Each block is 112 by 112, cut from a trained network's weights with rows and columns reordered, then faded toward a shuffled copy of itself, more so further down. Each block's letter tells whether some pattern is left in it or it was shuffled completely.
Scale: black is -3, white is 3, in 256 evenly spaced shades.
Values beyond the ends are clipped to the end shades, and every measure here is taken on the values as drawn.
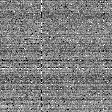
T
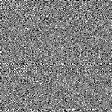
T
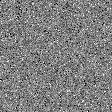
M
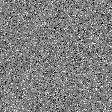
M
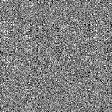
T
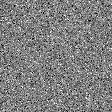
M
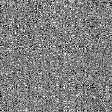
T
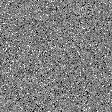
M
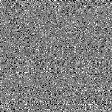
T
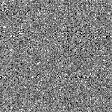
T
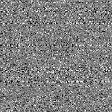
T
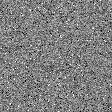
M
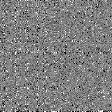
T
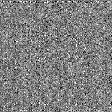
T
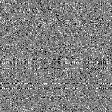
T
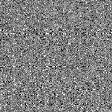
T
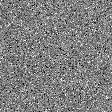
M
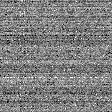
T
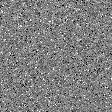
M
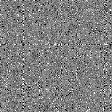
T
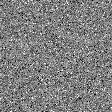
M
